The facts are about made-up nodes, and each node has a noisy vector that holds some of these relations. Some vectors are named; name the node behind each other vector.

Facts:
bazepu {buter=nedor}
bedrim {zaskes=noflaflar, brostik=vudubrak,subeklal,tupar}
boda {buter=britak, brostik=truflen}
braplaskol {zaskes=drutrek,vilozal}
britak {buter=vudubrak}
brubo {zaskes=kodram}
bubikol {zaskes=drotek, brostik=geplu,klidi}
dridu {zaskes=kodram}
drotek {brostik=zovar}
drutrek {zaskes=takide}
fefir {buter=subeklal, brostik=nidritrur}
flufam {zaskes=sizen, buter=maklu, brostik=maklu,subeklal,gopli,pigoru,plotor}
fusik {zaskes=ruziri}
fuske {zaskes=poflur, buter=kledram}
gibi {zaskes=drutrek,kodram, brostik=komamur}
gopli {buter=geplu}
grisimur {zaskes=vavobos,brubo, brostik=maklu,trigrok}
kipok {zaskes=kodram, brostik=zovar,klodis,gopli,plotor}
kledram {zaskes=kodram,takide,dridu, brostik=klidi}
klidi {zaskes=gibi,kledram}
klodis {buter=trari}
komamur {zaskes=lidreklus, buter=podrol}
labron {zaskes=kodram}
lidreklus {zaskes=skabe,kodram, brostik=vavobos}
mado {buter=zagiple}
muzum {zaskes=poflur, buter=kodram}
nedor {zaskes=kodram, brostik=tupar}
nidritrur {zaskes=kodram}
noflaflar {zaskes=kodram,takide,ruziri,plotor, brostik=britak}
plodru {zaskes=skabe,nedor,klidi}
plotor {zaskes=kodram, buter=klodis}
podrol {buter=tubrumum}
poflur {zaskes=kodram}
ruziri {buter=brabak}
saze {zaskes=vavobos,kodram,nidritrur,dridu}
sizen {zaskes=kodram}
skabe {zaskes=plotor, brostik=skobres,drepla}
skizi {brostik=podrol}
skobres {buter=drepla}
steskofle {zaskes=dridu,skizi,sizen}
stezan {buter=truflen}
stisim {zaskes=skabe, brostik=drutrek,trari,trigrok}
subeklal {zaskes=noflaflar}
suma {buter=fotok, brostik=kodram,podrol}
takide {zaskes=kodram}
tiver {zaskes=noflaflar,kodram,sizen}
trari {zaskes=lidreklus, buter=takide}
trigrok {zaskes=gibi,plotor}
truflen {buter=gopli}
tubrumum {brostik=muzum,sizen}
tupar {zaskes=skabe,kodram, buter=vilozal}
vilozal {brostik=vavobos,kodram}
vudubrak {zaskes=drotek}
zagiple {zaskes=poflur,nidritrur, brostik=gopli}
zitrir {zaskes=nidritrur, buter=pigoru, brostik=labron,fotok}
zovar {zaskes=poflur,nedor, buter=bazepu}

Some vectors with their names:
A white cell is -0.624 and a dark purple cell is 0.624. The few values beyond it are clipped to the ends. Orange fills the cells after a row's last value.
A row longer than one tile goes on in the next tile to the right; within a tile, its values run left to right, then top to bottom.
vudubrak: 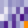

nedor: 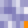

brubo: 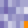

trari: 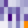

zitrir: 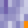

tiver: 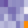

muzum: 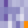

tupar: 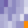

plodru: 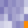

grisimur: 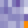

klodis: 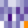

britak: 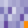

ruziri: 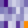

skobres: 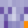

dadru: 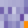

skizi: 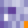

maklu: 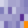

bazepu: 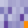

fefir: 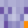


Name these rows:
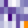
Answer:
takide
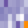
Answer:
zovar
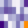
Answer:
kodram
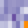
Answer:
zagiple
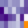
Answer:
stezan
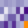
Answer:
bubikol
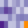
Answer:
vavobos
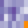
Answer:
steskofle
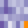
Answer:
nidritrur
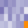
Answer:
stisim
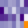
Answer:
truflen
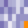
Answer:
skabe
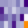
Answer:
geplu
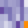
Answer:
braplaskol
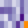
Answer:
vilozal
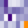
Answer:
plotor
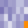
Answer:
lidreklus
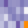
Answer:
subeklal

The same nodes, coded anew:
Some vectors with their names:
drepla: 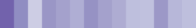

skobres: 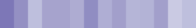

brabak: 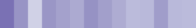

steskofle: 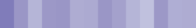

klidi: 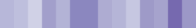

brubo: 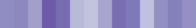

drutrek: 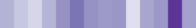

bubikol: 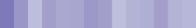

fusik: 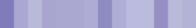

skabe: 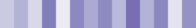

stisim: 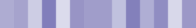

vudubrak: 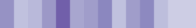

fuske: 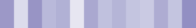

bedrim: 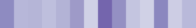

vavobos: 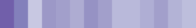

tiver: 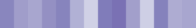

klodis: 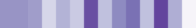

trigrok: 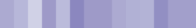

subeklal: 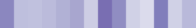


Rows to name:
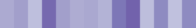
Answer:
tupar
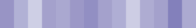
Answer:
braplaskol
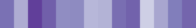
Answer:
nedor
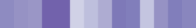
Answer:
nidritrur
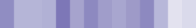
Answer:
boda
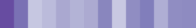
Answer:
geplu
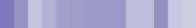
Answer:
ruziri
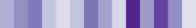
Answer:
trari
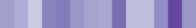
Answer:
kledram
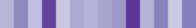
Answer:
lidreklus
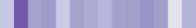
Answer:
komamur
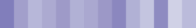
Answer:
flufam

